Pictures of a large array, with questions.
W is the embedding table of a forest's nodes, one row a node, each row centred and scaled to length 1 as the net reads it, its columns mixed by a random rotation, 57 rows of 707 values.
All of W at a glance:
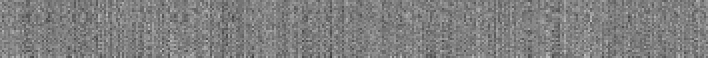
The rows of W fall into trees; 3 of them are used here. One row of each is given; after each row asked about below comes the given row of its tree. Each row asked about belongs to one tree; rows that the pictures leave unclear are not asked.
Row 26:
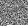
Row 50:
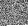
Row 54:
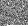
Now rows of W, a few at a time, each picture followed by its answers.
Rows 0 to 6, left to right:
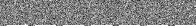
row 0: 50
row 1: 54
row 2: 50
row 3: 26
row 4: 50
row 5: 26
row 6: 50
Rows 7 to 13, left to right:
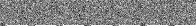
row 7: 54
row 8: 26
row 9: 54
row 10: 54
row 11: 54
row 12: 54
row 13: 50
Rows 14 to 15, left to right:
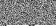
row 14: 50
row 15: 50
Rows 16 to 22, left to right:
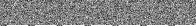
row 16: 50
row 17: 50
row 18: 50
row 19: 54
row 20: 50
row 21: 50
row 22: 26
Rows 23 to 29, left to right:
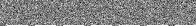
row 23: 54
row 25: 26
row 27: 54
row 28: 26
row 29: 50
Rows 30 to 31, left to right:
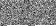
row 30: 54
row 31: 54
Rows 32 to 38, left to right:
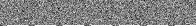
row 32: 54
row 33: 50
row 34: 26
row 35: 54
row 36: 54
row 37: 26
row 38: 26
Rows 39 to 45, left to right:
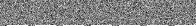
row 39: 50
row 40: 54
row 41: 54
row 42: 50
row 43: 26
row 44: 54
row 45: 26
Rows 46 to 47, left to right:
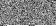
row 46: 54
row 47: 50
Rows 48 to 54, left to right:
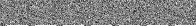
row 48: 54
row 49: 54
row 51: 50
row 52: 54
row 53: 26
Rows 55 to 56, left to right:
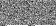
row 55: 54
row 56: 54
